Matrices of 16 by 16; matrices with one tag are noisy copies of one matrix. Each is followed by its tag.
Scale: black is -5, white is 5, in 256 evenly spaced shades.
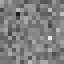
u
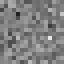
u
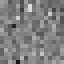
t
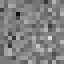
u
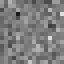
u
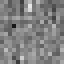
t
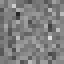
u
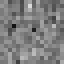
t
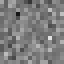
u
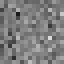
u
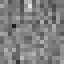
t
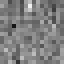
t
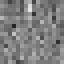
t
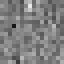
t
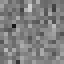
t
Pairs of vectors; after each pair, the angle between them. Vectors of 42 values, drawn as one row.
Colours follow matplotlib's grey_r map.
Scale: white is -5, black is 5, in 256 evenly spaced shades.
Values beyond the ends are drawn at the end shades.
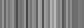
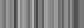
partly aligned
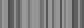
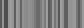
partly opposed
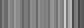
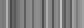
partly opposed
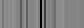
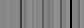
orthogonal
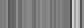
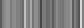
partly opposed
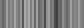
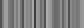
partly aligned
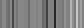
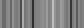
partly opposed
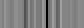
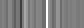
nearly opposite
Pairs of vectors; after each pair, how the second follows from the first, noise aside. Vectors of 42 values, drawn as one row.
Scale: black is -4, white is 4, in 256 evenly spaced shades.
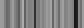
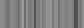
shrunk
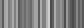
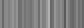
shrunk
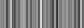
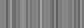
shrunk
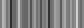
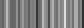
wrapped around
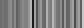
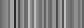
wrapped around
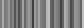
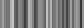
wrapped around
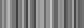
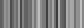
wrapped around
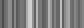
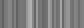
shrunk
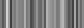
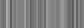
shrunk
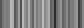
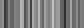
wrapped around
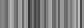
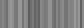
shrunk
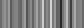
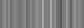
shrunk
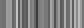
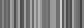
wrapped around
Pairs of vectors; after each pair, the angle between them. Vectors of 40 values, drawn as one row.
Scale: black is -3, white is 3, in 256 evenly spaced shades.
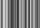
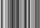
nearly parallel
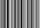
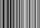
orthogonal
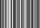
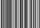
partly opposed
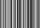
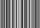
nearly opposite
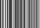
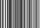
nearly parallel
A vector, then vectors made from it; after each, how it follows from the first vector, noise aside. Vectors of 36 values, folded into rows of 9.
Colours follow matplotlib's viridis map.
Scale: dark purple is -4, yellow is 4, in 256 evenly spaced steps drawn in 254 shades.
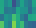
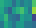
wrapped around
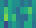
wrapped around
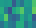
wrapped around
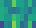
sign-scrambled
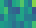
wrapped around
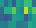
wrapped around
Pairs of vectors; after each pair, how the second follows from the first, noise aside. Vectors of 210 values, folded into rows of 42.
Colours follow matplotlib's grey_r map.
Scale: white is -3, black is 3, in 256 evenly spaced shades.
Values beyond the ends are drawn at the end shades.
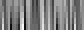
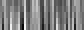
negated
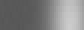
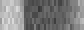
wrapped around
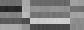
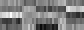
wrapped around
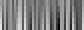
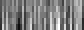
negated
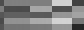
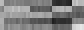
negated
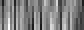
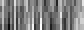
negated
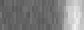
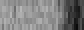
negated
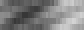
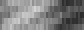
negated
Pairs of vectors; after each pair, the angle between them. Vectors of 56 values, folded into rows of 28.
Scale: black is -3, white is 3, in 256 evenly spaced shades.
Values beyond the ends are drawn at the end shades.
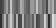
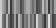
nearly opposite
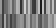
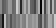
nearly parallel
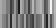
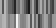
orthogonal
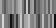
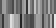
nearly opposite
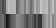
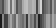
partly aligned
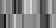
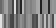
orthogonal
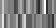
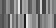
partly opposed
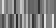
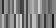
nearly opposite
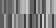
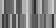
partly aligned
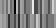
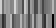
orthogonal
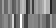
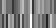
partly aligned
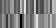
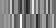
partly opposed
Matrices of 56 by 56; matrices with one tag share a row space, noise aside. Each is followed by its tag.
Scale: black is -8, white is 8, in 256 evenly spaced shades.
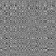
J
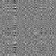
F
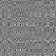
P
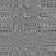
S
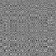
J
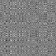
J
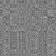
J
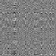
F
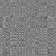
J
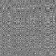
P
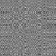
S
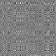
P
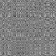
P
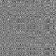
P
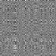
F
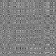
P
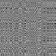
S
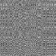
S
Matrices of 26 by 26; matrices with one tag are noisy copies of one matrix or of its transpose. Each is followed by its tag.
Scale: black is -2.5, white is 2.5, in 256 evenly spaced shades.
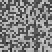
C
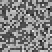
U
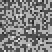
C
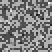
U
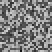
U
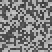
U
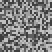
C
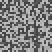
C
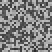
U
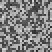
U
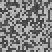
U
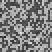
U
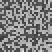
C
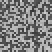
C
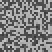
C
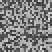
C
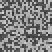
C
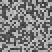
U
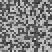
C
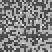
C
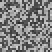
U
